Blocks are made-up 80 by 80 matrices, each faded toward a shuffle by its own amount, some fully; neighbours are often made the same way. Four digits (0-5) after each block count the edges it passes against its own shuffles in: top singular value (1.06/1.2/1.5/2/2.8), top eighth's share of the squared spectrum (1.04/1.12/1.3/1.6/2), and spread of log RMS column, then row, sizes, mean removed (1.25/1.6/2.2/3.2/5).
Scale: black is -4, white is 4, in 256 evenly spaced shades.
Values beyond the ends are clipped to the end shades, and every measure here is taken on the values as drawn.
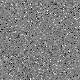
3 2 0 1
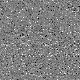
3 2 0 1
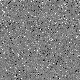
1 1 0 0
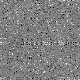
3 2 0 1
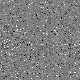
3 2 0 1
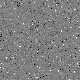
0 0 0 0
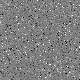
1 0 0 0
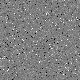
0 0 0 0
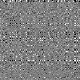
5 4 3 3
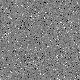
1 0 0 0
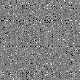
4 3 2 2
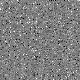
3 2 1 1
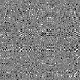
4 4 2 3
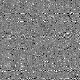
4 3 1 2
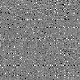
4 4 2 2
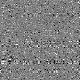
4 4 2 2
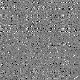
4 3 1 2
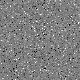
2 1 0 0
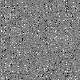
3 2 1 1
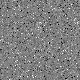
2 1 0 0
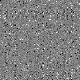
3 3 2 1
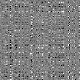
4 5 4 3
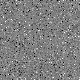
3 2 1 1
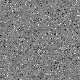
2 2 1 0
